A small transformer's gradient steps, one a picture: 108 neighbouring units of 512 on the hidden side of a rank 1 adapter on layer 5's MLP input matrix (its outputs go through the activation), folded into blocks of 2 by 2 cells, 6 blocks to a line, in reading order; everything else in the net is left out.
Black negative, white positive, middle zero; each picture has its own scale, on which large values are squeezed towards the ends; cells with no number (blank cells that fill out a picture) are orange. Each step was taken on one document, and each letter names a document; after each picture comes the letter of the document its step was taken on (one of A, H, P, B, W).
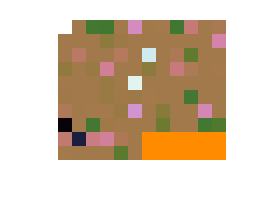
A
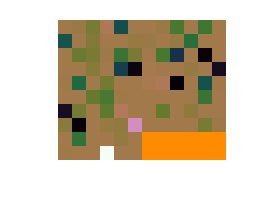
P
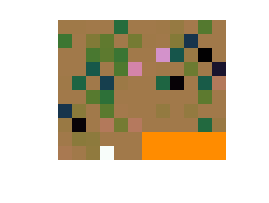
P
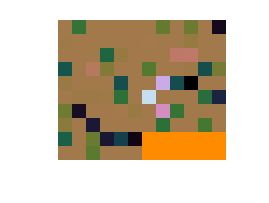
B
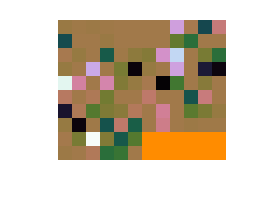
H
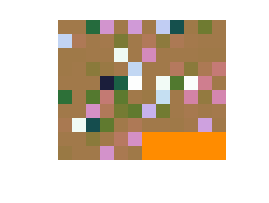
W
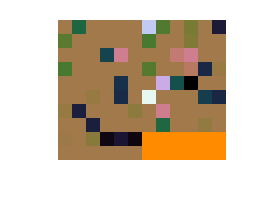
B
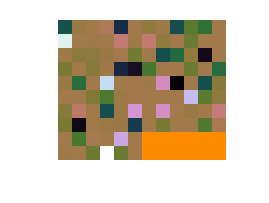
P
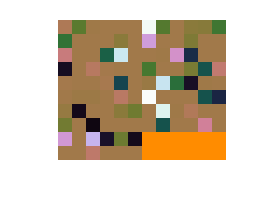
B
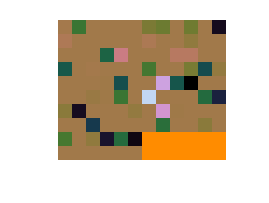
B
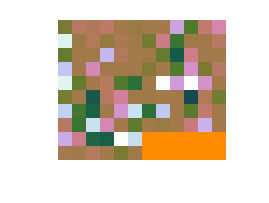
W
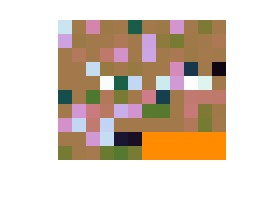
W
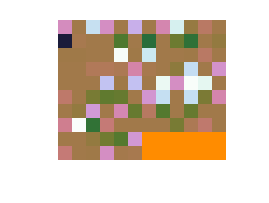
W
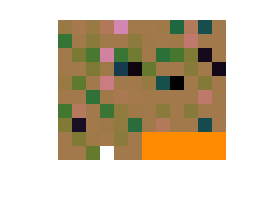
P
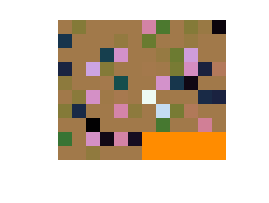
B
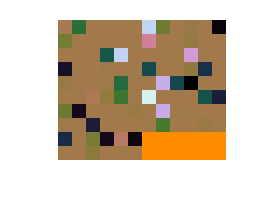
B
